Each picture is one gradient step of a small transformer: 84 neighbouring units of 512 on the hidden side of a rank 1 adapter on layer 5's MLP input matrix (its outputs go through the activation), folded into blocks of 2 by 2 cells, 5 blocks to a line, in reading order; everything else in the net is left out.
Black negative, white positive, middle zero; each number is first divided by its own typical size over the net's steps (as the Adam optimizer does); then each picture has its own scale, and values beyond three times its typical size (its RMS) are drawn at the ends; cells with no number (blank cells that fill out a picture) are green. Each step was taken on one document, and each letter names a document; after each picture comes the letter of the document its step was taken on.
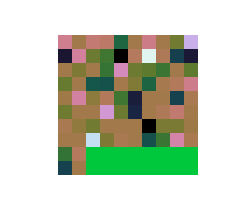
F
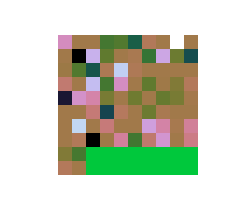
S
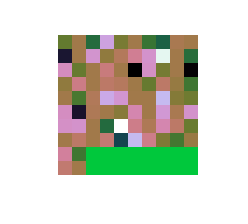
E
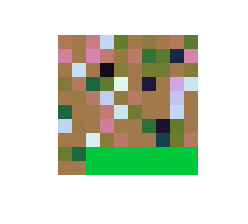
F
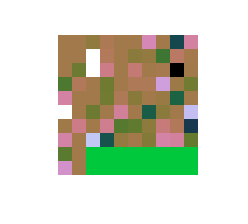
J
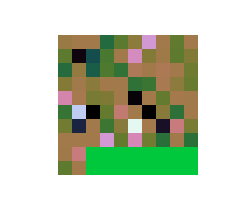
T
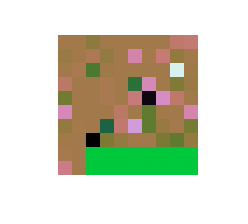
J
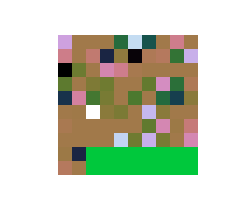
S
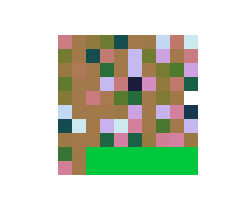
E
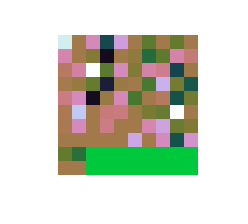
F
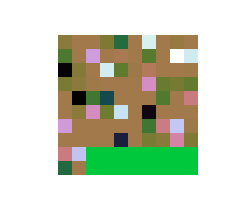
S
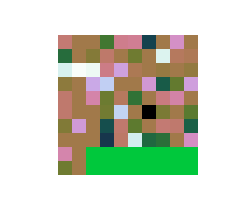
T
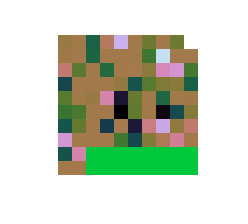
E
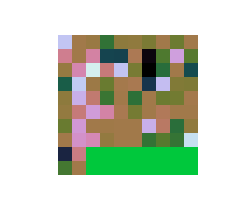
F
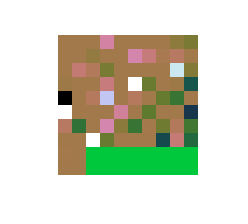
J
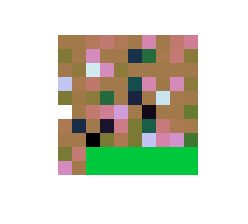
J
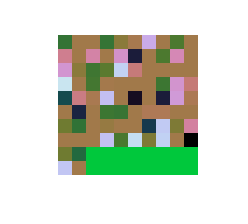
S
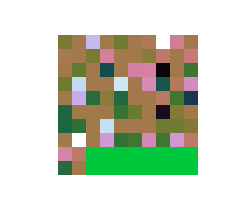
E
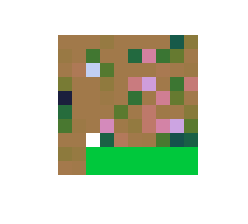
J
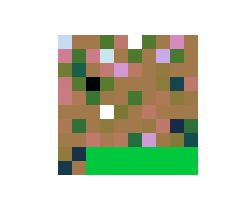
S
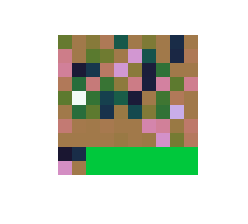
F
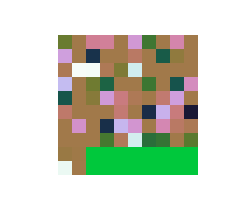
T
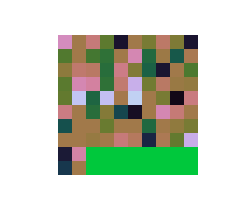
F
